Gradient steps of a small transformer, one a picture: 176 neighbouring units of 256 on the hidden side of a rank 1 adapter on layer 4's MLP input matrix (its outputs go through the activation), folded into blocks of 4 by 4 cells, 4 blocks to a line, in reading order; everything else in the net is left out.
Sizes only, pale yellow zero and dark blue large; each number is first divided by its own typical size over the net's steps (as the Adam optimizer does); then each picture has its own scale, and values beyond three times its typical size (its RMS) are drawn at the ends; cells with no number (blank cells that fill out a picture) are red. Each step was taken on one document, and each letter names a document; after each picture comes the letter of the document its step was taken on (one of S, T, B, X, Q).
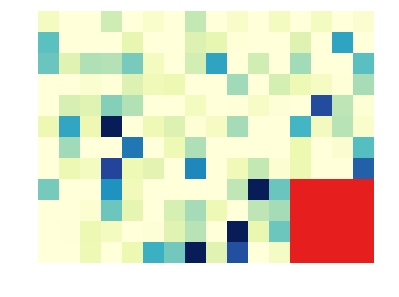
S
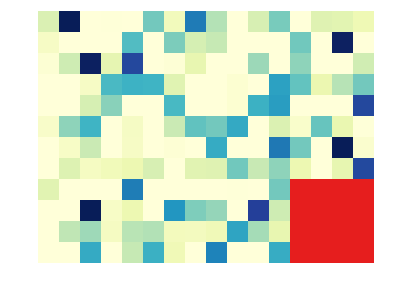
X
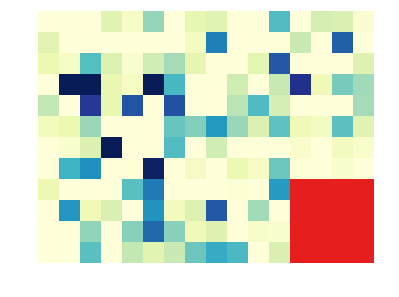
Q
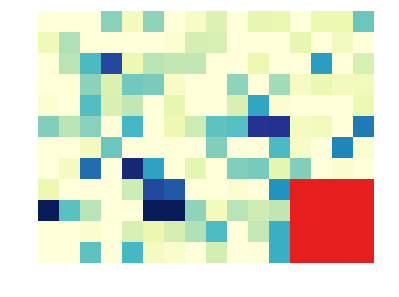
Q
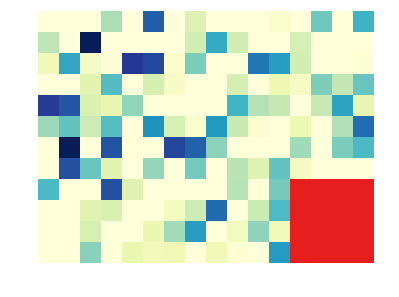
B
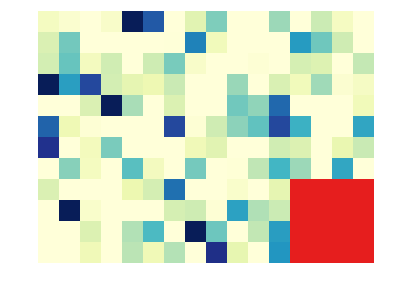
Q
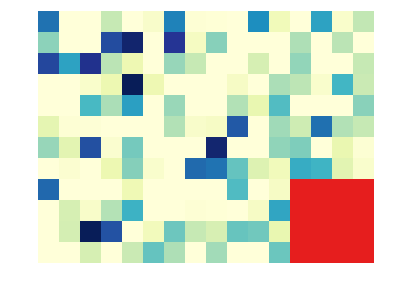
X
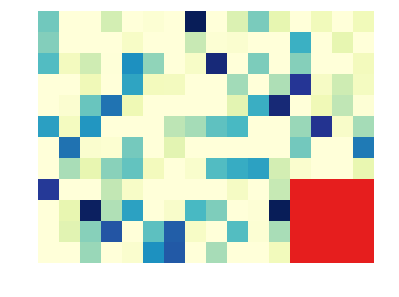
S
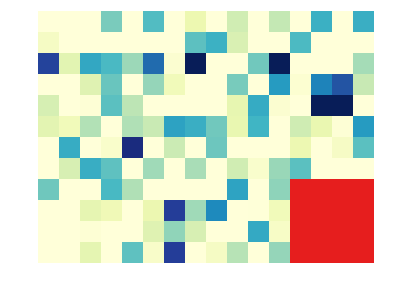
B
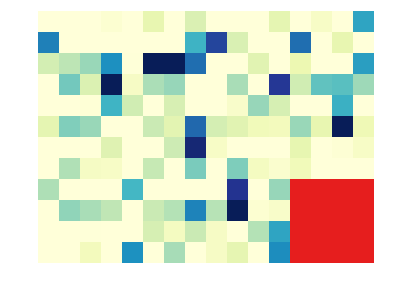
B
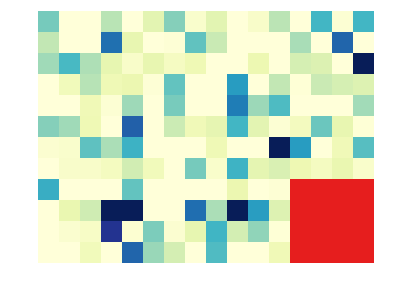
X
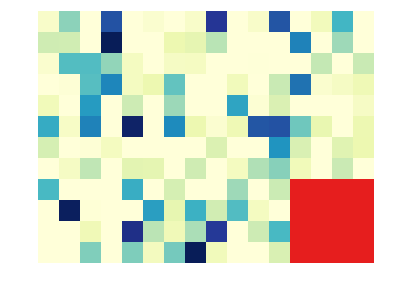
Q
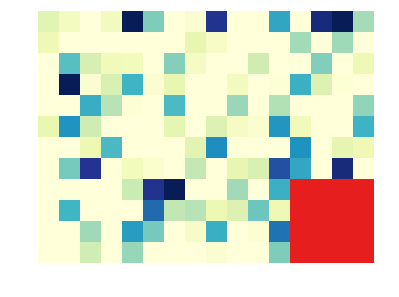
Q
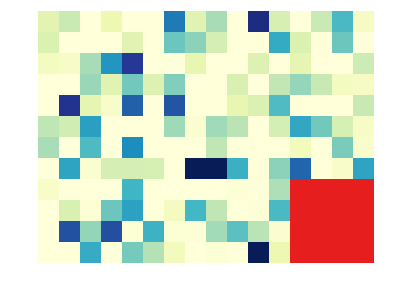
X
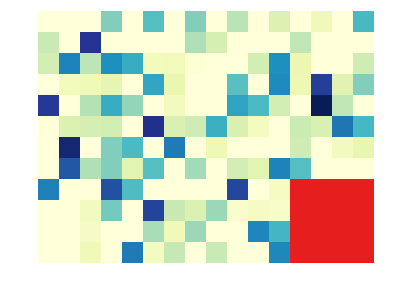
B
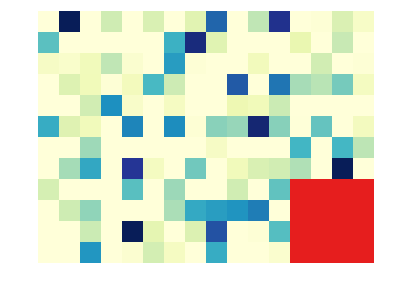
Q
